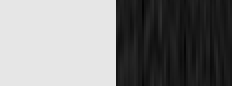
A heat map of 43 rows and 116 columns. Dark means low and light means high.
It is made of 1 by 2 panels. Panel 1,1: very high, flat. Panel 1,2: very low, streaked downward, faint in contrast.
